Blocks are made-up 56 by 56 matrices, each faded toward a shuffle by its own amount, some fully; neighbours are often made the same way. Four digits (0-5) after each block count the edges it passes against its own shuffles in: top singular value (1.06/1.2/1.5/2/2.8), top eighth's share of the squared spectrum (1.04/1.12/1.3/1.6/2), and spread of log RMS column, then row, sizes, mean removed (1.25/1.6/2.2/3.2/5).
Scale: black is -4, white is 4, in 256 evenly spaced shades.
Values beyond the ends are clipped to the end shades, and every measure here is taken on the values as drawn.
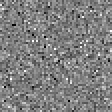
0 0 0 0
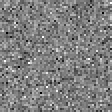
0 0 0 0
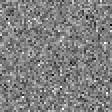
0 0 0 0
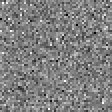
0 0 0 0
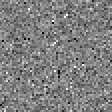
0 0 0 0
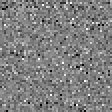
1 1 0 1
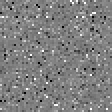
1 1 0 0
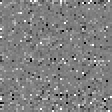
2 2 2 2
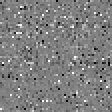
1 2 1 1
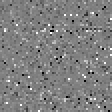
1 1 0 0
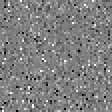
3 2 0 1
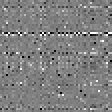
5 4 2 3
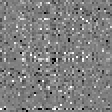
4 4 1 2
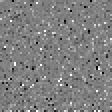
3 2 0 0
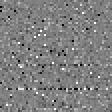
3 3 0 1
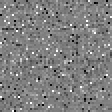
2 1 0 0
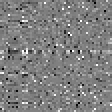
4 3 1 2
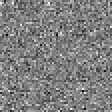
3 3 1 1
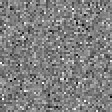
0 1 0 0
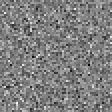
2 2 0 0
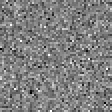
2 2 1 0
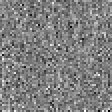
3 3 1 1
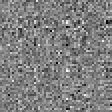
4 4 2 2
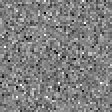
1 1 0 0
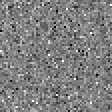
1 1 0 0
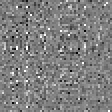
3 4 2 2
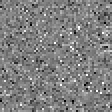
1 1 0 0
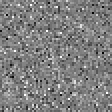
2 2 0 0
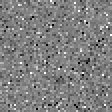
0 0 0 0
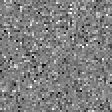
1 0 0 0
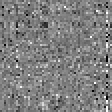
3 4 2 1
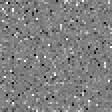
2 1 0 0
